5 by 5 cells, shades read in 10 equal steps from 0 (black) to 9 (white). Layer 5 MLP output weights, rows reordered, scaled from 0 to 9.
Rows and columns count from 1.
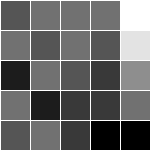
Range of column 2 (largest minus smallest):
3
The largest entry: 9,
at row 1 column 5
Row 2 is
4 3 4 3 8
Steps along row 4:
down up same up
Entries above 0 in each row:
5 5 5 5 3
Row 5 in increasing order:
0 0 2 3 4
